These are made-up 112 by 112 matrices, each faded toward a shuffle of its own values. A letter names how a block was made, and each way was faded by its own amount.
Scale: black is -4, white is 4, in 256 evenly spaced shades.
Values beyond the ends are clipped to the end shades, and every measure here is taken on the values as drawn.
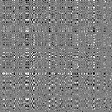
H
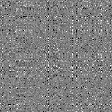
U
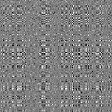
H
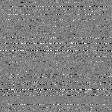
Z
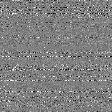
Z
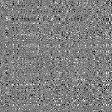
U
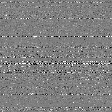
Z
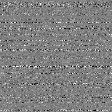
Z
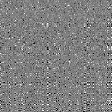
U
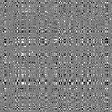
H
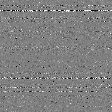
Z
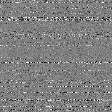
Z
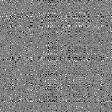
U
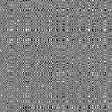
H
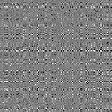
H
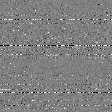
Z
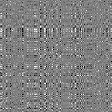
H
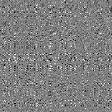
U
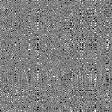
U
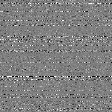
Z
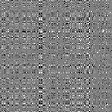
H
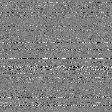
Z
